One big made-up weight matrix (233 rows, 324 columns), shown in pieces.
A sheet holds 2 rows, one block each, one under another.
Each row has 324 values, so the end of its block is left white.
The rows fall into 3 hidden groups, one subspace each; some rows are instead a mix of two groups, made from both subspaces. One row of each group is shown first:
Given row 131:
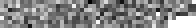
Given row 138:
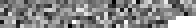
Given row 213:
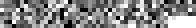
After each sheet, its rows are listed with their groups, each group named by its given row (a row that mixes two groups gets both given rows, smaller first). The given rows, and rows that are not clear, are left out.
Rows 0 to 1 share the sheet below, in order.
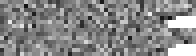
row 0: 213
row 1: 138
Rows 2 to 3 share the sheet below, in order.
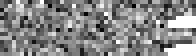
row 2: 138
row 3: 213
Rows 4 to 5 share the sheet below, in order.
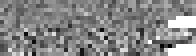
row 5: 213
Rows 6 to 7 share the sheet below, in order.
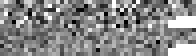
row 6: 138
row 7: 131
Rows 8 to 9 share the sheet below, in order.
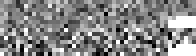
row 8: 138 and 213
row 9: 138
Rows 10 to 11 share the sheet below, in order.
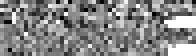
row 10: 213
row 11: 213
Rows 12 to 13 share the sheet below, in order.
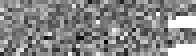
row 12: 131
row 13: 138
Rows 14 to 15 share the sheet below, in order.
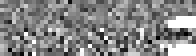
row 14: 213
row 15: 213
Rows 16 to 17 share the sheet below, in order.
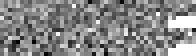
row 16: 131
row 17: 131
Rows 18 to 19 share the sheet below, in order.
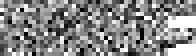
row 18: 131 and 213
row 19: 213
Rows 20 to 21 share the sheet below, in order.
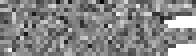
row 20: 213
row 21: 213
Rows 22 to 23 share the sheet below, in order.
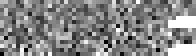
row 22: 138
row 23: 138
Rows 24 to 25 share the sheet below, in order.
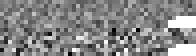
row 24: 131
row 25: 138
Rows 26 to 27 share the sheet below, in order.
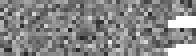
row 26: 131 and 138
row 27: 138 and 213
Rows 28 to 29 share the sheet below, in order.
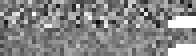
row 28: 131
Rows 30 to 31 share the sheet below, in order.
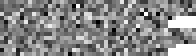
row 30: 131
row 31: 138
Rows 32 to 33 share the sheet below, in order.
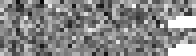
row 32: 138
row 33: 131 and 138
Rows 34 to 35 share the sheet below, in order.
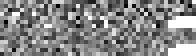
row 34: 131
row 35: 138 and 213
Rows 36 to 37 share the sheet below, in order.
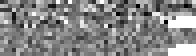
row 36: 213
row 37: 138
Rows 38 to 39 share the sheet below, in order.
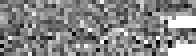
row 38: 213
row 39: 131 and 138
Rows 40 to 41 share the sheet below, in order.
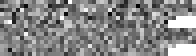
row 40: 213
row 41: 213
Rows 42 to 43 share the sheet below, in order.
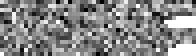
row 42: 213
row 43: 138
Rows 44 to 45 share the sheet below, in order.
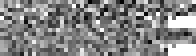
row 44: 131
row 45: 213
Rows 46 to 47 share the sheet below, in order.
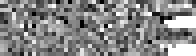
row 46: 213
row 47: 213
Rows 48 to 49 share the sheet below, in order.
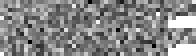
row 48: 131
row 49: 138
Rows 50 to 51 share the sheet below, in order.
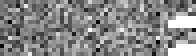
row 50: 131 and 213
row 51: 131
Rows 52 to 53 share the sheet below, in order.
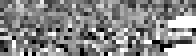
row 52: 138
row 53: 213
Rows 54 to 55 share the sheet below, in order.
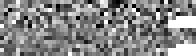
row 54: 131 and 138
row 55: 138
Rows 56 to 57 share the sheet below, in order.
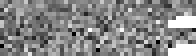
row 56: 138
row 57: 131
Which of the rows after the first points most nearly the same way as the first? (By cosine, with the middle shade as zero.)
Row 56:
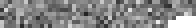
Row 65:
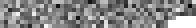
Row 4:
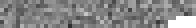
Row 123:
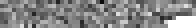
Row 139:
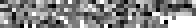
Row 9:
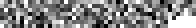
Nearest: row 9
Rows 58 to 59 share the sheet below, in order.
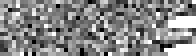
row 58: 131
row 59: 213
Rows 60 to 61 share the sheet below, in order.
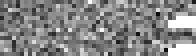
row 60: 131
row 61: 213
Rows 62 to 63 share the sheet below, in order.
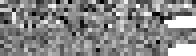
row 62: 213
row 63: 131
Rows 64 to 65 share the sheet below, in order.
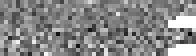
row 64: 131 and 138
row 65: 131
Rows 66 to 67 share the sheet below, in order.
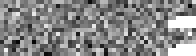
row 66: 131
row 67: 131
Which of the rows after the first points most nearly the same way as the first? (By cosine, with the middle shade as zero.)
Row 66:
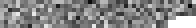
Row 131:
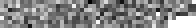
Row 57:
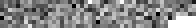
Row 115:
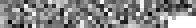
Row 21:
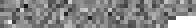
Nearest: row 131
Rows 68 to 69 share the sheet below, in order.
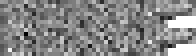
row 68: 213
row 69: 213
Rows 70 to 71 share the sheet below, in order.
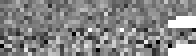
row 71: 131
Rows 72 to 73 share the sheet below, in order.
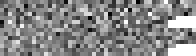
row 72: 138 and 213
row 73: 131
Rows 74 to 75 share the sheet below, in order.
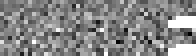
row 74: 131
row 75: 131 and 213
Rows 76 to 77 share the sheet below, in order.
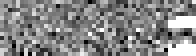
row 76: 131
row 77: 138 and 213
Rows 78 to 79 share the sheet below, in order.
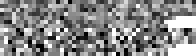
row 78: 213
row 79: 138
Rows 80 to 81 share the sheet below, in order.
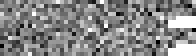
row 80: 131 and 213
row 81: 131
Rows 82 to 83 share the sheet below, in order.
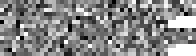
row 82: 138
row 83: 213
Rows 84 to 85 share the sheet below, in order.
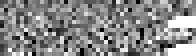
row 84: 138
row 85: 213
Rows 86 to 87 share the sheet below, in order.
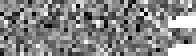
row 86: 131
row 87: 138
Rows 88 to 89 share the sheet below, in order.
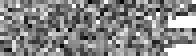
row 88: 131
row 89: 213
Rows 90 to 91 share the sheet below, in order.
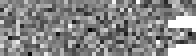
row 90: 138
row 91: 131
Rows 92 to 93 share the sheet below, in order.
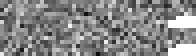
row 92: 138
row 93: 138
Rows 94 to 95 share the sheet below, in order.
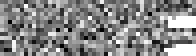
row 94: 213
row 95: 213
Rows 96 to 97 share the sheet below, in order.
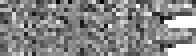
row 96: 213
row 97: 213
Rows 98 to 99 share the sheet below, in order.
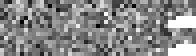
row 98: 138
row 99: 138
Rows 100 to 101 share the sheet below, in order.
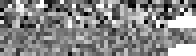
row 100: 138
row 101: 138
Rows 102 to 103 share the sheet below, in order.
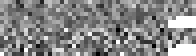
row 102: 138
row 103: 138
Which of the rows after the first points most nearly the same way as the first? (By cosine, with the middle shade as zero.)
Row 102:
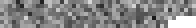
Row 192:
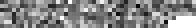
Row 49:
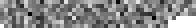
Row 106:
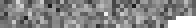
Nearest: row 49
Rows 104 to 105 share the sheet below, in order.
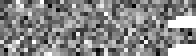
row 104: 138
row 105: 131
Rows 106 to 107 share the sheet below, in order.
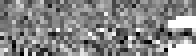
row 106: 138
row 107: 138 and 213
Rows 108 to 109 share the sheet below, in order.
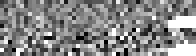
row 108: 138
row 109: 138
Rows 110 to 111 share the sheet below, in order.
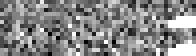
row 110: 138
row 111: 131 and 138
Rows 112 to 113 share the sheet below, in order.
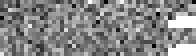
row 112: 131
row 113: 138
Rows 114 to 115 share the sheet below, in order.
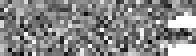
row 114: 138
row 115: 213
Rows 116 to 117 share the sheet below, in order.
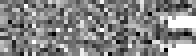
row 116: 213
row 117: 213
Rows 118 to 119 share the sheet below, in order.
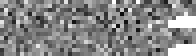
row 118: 138
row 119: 138
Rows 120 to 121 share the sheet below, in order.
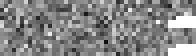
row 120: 138
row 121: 138
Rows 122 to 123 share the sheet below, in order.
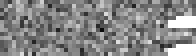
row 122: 138
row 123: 213
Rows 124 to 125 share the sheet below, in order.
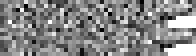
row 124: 213
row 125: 213
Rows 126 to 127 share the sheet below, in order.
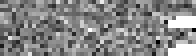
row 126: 213
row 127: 131
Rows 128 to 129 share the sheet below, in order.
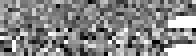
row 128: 131
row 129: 213
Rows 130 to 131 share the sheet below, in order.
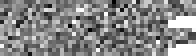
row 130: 138
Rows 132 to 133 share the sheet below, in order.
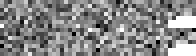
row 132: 138
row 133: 131
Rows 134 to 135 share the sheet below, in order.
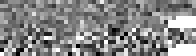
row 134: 213
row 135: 138
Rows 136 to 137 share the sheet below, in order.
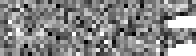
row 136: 131 and 213
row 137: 131 and 138
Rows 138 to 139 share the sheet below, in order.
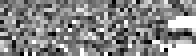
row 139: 213
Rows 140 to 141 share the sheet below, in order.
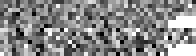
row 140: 131
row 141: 138
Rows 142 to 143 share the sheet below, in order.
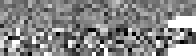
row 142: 138
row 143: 131
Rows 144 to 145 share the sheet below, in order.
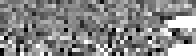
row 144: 213
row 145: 138
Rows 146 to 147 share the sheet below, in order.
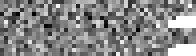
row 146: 131
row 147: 138
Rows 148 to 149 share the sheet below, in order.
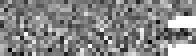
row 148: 138
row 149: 213
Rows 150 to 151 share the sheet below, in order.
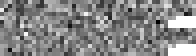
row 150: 138
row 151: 213
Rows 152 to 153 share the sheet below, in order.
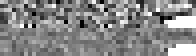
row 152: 213
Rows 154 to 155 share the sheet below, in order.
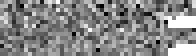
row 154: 138 and 213
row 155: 131
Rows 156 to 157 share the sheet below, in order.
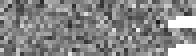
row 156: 138
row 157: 138
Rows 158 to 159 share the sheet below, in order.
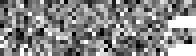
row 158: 138
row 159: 138
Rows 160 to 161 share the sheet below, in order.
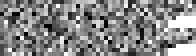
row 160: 131
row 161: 213
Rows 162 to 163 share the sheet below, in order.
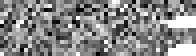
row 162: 138
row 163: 138
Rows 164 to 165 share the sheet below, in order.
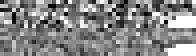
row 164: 213
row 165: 213
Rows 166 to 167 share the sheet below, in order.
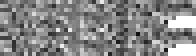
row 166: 213
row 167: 213
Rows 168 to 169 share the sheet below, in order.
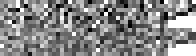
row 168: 131 and 213
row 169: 131
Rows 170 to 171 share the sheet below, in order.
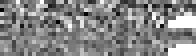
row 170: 138 and 213
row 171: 213
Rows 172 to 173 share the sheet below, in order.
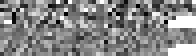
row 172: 213
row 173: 138
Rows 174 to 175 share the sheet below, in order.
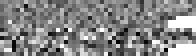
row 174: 213
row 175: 213
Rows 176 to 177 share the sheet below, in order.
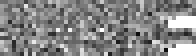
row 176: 213
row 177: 213
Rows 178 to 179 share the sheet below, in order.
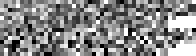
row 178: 131
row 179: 131
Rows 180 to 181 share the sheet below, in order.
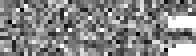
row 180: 213
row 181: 213
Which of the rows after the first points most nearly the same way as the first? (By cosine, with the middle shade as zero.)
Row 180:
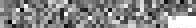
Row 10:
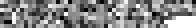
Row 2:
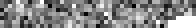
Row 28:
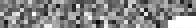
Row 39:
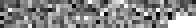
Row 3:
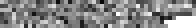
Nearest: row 10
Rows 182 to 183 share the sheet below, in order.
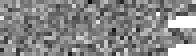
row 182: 131
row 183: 138
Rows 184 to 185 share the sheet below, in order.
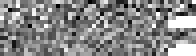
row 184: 131
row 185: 131 and 213
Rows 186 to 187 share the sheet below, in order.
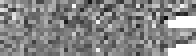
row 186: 131 and 213
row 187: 131 and 213
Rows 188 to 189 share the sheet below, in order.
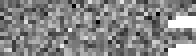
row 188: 131
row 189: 213
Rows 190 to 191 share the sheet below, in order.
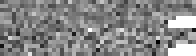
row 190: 213
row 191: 131
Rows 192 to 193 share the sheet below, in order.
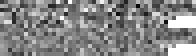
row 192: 213
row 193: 213
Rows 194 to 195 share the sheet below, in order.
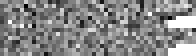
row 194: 213
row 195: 131
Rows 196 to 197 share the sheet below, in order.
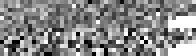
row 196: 131
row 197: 131
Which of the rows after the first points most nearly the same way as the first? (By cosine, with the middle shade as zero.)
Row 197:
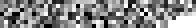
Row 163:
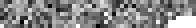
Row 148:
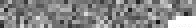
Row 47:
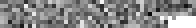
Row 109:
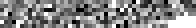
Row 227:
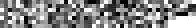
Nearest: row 109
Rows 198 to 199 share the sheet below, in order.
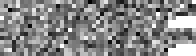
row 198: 131
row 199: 213
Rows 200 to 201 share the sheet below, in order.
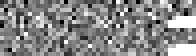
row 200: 138
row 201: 213
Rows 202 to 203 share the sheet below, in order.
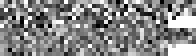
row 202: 138
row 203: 213
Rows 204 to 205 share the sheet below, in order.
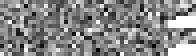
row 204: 131 and 213
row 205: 131 and 138
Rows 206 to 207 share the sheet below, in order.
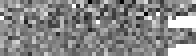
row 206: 131
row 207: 131
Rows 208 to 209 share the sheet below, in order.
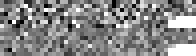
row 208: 138 and 213
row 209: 213
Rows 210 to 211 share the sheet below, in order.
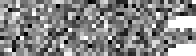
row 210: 131
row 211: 213
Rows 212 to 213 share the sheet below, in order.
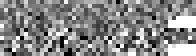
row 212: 138
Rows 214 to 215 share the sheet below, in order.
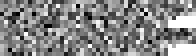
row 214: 131
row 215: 213
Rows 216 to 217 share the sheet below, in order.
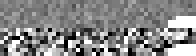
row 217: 131 and 213
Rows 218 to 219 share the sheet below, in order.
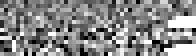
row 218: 138
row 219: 213
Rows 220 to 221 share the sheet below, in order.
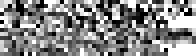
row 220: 138
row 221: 213
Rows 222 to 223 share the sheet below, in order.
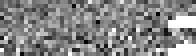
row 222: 131
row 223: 138
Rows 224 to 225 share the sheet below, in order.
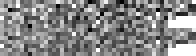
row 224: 131
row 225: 131
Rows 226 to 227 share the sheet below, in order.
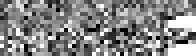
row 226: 138 and 213
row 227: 131 and 138
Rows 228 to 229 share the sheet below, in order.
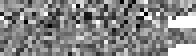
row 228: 131
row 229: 138
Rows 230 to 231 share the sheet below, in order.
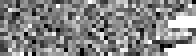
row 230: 131
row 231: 213
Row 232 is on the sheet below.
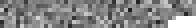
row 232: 138
